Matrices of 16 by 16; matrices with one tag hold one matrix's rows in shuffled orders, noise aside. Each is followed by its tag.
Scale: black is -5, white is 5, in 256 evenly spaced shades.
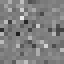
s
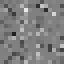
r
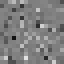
r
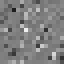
r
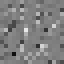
r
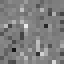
r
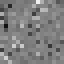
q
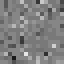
r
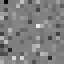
q
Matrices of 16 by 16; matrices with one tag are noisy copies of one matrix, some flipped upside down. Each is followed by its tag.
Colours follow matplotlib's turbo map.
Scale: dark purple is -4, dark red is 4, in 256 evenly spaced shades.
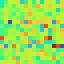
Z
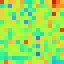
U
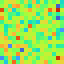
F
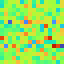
Z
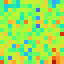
U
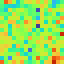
U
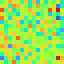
F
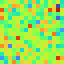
F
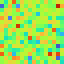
F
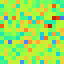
Z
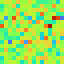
Z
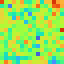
U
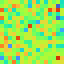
F
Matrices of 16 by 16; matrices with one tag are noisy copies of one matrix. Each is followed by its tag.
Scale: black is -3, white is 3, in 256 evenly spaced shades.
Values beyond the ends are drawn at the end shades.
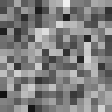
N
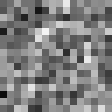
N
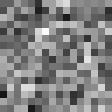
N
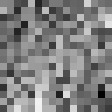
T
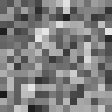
N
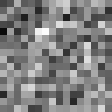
N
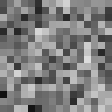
N
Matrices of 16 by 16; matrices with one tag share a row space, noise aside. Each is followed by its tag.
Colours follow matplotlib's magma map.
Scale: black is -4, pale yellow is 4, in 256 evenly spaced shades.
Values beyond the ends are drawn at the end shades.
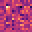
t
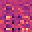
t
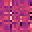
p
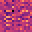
t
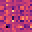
t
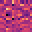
t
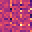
p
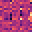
p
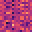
t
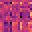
p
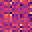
p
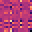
p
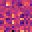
t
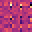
p
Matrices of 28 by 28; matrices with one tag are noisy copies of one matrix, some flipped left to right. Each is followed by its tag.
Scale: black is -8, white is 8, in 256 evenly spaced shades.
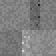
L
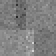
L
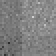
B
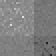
B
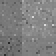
B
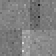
L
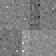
L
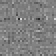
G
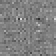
G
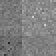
B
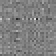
G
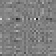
G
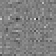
G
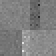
L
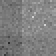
B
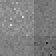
B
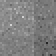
B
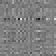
G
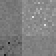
B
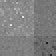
B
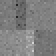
L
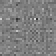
G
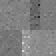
L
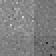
B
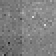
B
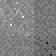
B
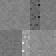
L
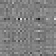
G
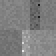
L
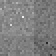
B
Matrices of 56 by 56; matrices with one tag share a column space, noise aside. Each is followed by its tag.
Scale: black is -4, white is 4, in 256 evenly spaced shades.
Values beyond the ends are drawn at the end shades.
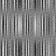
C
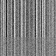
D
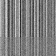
D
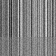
D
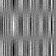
C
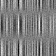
C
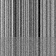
D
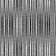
C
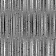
C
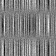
C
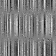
C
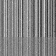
D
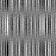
C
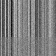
D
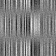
C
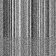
D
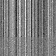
D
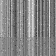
D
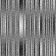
C
